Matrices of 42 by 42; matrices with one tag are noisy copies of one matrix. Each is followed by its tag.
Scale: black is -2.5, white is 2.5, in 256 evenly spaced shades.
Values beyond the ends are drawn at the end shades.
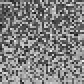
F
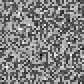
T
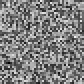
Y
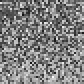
F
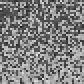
F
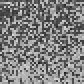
F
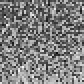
F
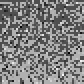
F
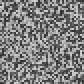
T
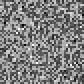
T
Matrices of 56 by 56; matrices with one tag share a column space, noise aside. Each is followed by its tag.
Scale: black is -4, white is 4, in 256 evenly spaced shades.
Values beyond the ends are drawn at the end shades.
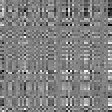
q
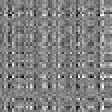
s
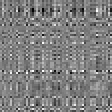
q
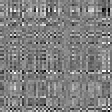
q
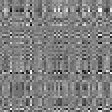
q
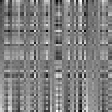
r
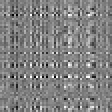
s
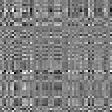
q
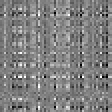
s
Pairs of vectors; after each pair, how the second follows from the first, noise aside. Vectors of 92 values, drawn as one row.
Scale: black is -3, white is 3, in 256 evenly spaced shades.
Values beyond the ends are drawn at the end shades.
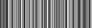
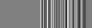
partly zeroed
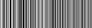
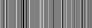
partly zeroed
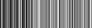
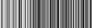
negated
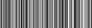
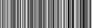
negated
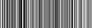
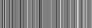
partly zeroed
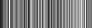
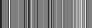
partly zeroed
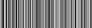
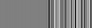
partly zeroed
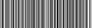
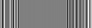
partly zeroed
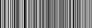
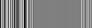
partly zeroed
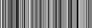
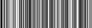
negated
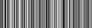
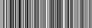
negated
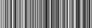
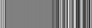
partly zeroed
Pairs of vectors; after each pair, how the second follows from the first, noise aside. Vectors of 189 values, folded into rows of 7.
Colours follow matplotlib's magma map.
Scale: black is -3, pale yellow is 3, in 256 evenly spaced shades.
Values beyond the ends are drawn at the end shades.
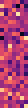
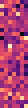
copied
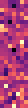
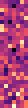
copied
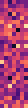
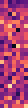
copied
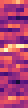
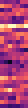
wrapped around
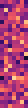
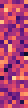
sign-scrambled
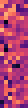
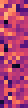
copied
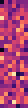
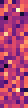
wrapped around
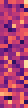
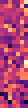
sign-scrambled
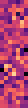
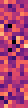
wrapped around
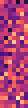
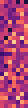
copied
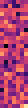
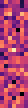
wrapped around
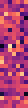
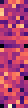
wrapped around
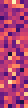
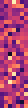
copied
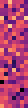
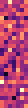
sign-scrambled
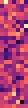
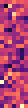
reversed
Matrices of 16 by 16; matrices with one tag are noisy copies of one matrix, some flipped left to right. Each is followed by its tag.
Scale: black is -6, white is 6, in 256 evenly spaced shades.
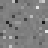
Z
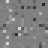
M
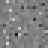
M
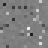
M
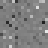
Z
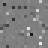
M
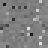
M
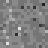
M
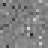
M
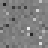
M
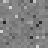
Z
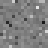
Z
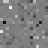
Z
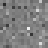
M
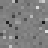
Z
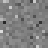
Z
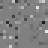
Z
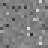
M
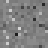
M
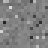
Z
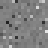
Z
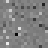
M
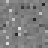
M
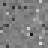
M
